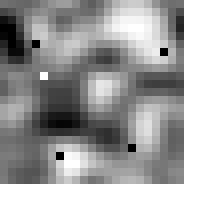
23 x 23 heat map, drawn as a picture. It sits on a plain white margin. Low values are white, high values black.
Grain: blotchy. Histogram: bell-shaped. Stripes: none. Ninth with the lowest average: top right. Mirror symmetry: none. Lone odd cells: 5, 4 higher and 1 lower than their neighbours.
